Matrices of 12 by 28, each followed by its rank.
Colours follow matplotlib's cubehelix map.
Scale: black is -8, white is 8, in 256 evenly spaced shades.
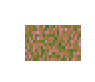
full rank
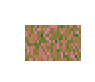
full rank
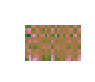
two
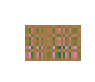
one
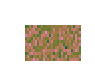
full rank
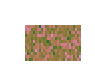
full rank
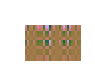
one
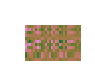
two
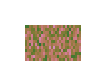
full rank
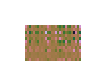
two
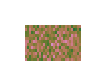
full rank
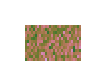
full rank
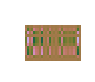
one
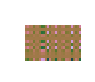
one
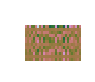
two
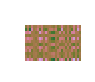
two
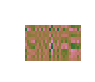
two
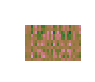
two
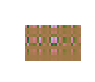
one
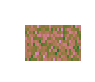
full rank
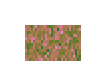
full rank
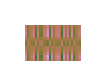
one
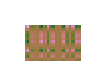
one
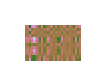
two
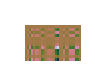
one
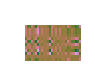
two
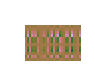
one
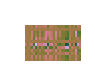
two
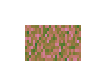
full rank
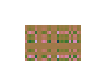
one
